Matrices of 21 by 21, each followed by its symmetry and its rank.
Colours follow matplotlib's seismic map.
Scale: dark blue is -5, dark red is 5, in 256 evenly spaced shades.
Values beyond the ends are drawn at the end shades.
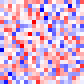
neither, full rank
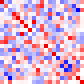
symmetric, full rank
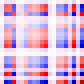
symmetric, rank one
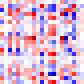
neither, rank three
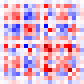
symmetric, rank two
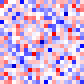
symmetric, full rank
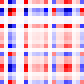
symmetric, rank one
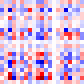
neither, rank two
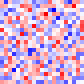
neither, full rank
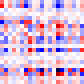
neither, rank two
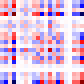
symmetric, rank two
